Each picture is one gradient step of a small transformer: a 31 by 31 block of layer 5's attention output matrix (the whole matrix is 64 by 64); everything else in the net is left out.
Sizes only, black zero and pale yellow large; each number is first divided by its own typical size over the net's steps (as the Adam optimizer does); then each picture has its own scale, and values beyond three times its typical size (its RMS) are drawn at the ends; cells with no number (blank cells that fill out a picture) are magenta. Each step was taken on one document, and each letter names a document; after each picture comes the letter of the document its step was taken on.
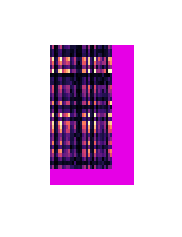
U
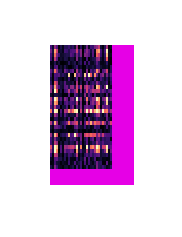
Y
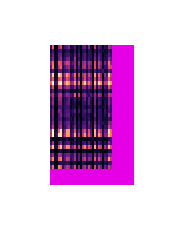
U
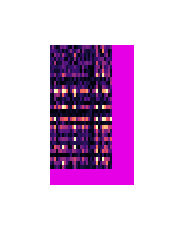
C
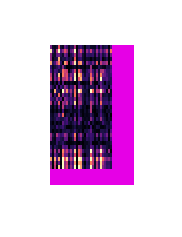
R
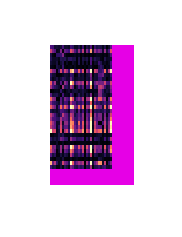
C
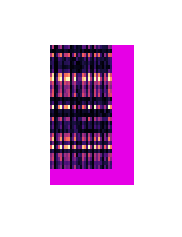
U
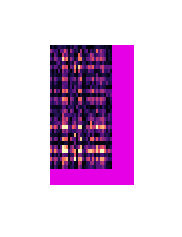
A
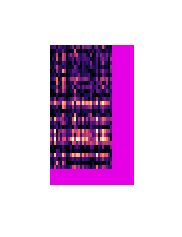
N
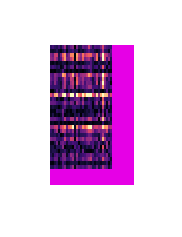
N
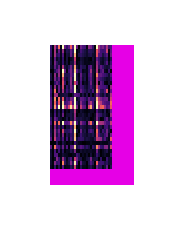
Y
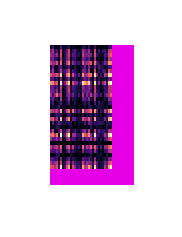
U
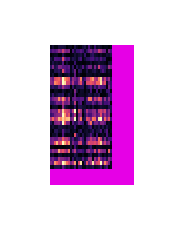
R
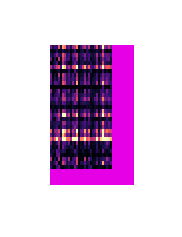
C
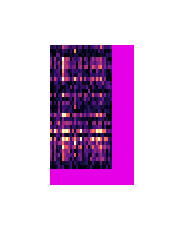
A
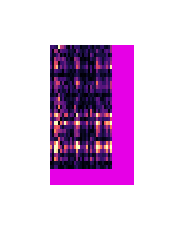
Y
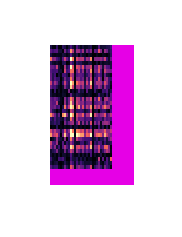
N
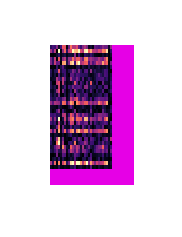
N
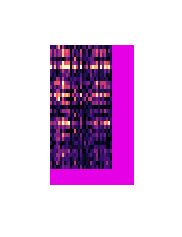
A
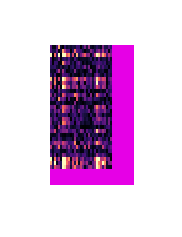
A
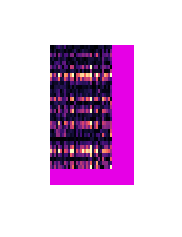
C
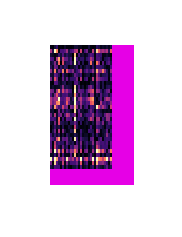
Y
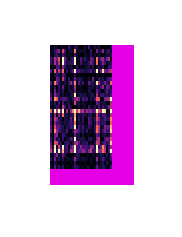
Y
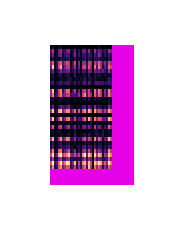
U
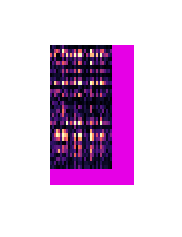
R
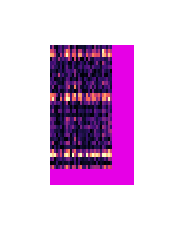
A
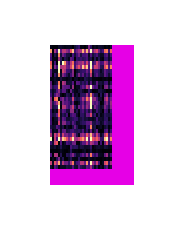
C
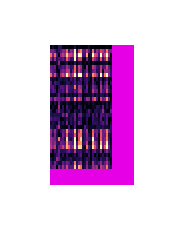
R
